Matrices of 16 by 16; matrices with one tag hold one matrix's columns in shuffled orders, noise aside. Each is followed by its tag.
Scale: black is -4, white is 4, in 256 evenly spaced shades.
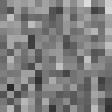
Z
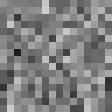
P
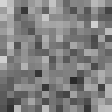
Z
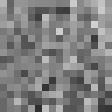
Z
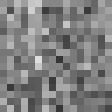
Z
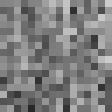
Z
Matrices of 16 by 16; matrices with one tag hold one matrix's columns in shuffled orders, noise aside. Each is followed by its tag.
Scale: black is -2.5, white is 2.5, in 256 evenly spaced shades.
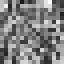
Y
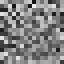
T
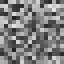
T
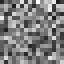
T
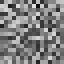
T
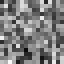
Y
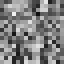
Y
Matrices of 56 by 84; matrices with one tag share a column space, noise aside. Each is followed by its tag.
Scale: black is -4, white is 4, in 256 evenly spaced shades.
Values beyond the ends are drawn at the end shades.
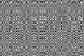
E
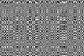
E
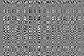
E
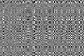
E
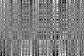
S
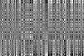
S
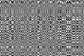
E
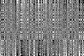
S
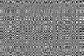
E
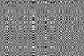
E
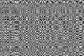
E
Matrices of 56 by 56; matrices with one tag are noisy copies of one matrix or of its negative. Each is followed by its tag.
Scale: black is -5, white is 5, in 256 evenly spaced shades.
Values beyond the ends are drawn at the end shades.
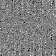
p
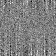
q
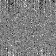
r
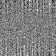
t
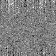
r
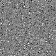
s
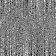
q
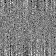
q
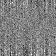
q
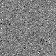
s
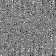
p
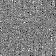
p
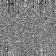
r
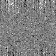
r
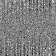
t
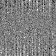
t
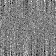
q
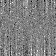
q
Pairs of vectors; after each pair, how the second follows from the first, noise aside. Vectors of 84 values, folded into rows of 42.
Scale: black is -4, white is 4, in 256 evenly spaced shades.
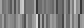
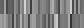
wrapped around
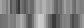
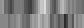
reversed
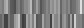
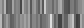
wrapped around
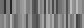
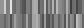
negated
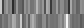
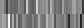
shuffled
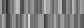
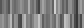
reversed
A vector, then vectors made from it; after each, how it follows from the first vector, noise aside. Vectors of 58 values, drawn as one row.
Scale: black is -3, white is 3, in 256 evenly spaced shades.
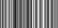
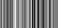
negated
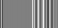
partly zeroed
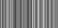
shrunk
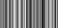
reversed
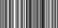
reversed
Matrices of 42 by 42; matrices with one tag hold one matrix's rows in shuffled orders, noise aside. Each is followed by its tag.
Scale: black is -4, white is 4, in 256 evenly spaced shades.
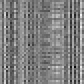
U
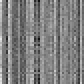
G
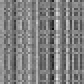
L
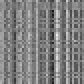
L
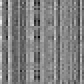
G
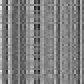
G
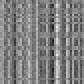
L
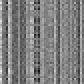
G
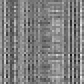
U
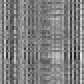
U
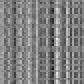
L
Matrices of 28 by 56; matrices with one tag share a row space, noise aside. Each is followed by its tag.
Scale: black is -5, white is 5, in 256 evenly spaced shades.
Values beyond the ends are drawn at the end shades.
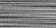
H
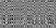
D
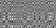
D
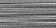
H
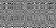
D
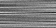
H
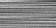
H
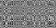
D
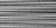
H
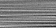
H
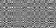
D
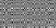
D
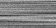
H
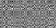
D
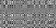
D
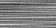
H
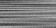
H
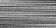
H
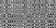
D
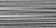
H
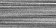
H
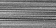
H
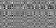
D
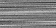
H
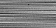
H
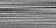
H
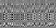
D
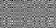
D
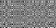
D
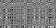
D
